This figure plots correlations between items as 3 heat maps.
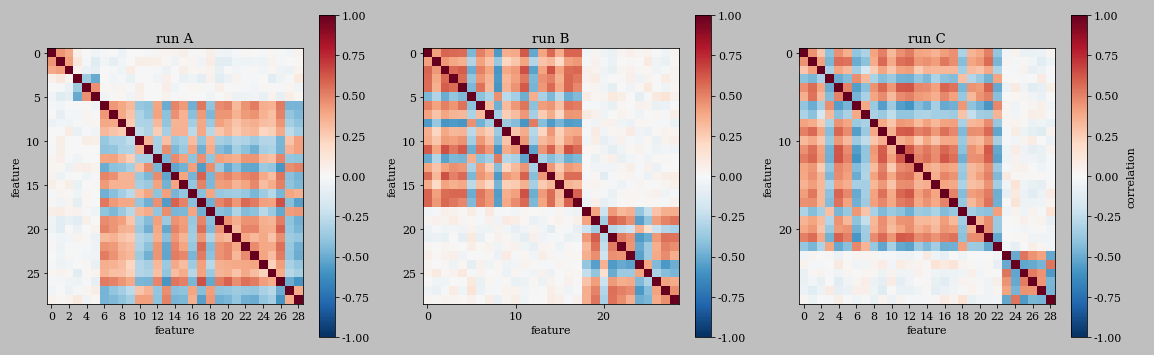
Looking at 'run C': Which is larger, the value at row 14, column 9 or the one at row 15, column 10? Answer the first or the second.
the first
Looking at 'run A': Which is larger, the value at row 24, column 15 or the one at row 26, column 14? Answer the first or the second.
the second
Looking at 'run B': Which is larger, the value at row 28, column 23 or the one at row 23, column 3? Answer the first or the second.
the first
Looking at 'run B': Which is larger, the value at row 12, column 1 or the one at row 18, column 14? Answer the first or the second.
the second
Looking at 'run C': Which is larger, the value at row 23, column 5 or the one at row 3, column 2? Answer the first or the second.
the first
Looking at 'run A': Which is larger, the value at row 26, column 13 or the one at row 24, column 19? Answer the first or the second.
the second
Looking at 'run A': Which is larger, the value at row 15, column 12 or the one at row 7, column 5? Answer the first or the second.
the first
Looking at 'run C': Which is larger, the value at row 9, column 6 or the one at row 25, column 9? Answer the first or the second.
the second
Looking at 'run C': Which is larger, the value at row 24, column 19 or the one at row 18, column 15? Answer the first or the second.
the first
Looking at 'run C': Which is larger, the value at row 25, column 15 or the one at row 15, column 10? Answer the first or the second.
the second
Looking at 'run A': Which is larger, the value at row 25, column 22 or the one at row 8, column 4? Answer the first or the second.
the first
